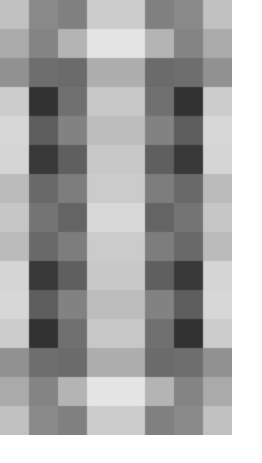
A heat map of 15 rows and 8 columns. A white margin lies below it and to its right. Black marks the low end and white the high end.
The centre is the calmest part. Stripes running up and down repeat 2 times from left to right. There is no seam. Its left and right halves mirror each other, and so do its top and bottom.
